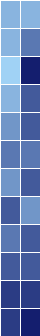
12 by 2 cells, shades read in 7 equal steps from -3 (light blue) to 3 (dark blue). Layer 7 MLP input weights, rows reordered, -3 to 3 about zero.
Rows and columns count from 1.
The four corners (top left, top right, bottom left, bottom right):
-2 -2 2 3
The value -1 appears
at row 5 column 1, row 7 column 1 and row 8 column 2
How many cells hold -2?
4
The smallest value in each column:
-3 -2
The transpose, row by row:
-2 -2 -3 -2 -1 0 -1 1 0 1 2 2 / -2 0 3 1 1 0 1 -1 1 1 2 3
